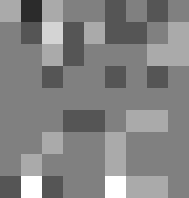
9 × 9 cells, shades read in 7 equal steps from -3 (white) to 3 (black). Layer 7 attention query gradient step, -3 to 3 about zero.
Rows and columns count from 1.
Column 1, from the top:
-1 0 0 0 0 0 0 0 1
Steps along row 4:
same up down same up down up down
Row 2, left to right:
0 1 -2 1 -1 1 1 0 -1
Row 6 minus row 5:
0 0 0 1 1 0 -1 -1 0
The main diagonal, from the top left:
-1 1 -1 0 0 0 0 0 0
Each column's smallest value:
-1 -3 -2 0 -1 -3 -1 -1 -1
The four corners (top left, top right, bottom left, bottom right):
-1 0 1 0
